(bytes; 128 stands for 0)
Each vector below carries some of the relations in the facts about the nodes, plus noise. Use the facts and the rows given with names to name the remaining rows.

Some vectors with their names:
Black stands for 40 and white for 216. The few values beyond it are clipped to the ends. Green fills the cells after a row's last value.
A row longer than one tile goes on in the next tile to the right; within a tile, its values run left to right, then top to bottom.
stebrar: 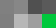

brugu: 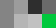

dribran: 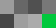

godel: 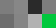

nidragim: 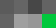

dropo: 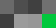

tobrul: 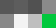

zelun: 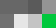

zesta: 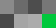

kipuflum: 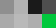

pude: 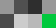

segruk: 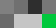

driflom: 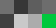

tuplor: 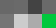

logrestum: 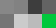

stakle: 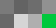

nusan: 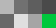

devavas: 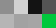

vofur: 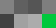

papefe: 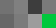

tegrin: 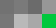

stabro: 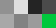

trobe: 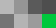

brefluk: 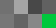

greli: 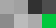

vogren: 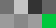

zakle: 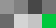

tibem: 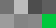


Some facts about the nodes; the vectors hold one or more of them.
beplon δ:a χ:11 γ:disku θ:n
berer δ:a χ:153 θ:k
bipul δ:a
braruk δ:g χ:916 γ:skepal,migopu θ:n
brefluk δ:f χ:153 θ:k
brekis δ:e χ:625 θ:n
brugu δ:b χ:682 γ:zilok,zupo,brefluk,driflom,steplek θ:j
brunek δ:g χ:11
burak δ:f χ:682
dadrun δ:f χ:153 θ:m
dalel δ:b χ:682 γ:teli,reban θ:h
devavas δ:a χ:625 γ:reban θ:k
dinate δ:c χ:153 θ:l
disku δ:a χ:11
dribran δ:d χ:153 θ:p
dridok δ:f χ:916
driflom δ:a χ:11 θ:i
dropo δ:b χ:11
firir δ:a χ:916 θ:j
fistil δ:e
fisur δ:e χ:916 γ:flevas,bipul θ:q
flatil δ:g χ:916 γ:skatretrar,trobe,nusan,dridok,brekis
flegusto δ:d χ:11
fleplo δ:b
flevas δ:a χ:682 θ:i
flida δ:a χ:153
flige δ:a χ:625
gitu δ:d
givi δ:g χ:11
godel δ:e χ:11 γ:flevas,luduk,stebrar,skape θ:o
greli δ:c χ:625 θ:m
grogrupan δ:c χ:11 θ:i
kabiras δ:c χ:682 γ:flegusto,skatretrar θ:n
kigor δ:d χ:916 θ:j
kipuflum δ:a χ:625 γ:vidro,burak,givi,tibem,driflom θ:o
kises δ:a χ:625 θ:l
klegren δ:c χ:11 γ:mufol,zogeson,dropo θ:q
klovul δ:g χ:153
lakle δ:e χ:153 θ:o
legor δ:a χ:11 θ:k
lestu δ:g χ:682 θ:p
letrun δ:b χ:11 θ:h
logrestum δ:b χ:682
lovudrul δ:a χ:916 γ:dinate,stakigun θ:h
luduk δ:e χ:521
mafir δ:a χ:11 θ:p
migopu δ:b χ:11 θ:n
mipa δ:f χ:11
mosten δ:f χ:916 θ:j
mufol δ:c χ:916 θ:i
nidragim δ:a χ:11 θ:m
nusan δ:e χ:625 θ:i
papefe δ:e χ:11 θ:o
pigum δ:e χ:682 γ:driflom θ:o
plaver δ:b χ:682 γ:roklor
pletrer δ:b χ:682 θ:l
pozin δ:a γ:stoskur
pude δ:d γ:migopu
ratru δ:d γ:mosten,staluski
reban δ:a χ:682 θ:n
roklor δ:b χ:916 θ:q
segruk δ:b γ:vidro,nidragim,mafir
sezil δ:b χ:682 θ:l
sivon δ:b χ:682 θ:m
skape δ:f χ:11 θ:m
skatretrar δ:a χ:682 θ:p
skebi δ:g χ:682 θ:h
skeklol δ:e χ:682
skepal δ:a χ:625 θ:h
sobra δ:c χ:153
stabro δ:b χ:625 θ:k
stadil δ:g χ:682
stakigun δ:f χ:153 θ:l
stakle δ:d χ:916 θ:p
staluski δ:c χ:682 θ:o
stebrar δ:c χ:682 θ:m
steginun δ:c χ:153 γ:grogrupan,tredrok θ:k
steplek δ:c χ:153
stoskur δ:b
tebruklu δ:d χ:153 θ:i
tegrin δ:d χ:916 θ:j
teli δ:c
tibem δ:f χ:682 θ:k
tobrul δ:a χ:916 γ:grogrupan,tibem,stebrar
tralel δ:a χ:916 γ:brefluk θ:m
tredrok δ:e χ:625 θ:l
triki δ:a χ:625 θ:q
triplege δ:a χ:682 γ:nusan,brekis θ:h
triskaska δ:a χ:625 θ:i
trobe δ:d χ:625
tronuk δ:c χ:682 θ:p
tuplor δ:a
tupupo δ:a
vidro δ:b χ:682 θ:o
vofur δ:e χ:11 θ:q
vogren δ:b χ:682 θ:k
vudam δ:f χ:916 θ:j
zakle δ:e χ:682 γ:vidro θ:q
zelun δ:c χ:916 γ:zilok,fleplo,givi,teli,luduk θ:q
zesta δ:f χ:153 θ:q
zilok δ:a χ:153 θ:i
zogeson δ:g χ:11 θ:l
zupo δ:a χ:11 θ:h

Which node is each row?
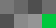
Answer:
skape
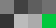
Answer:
grogrupan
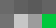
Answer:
bipul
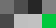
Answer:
beplon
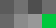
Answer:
zupo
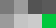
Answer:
pozin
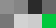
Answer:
plaver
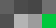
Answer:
disku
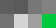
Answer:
dridok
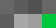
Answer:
mafir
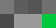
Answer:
givi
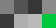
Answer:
klegren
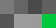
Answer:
steplek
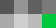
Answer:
lovudrul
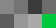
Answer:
dadrun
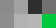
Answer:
pigum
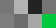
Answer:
steginun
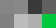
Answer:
sivon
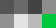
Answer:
tralel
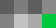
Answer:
vudam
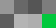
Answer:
gitu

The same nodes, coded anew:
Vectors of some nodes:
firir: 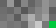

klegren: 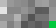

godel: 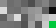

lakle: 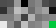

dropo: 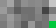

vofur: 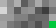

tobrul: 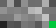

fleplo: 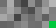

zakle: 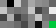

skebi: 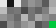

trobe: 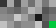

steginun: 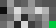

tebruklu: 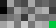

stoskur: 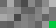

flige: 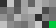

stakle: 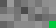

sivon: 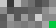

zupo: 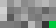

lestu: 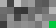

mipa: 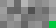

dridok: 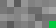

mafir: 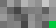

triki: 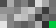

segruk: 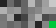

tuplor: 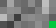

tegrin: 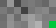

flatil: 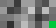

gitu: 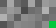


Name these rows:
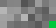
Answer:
roklor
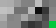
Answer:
zogeson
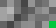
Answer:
fistil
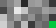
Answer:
zesta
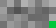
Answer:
flegusto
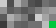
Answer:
stebrar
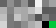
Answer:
skepal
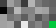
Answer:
dribran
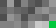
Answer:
mufol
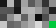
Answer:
nusan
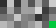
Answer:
stabro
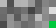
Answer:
burak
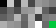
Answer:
triskaska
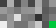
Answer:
greli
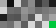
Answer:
pigum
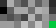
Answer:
zilok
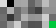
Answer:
reban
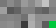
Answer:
nidragim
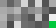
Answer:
migopu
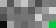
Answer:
tibem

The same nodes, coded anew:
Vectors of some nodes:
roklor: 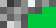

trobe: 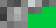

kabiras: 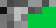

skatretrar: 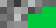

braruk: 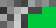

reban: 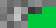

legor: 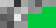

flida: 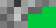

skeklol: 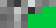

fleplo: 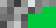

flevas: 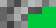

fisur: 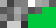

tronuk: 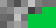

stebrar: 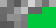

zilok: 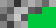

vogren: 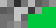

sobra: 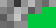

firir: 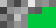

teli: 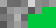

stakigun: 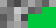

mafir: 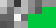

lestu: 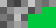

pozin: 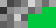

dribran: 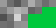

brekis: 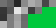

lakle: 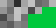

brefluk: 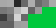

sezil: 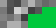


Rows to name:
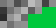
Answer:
kipuflum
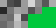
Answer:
segruk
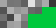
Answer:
stakle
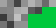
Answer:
tebruklu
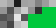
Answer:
driflom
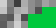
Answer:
zogeson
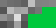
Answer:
pude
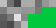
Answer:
flegusto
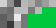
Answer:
godel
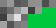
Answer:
devavas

